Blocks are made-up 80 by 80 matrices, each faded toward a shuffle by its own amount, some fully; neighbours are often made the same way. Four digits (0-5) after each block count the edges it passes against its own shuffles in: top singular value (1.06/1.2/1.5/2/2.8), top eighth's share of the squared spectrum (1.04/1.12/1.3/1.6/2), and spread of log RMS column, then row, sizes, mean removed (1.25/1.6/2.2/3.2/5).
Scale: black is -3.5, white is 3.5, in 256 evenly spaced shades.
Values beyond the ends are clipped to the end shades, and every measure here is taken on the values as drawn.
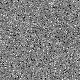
0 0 0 0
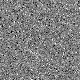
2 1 0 0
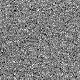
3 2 1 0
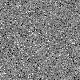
1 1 0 0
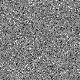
2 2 0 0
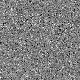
2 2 0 0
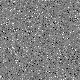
0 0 0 0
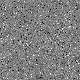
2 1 0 0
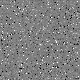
2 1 0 0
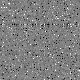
3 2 0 1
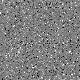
2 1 0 0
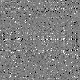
4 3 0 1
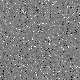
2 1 0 0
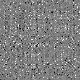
4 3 2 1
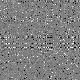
4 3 1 2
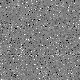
2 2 0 1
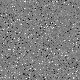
0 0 0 0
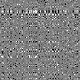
5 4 3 3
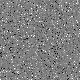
0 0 0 0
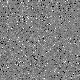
3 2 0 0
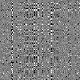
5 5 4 2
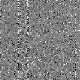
4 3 2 1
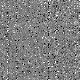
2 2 2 2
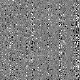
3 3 3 2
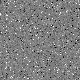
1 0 0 0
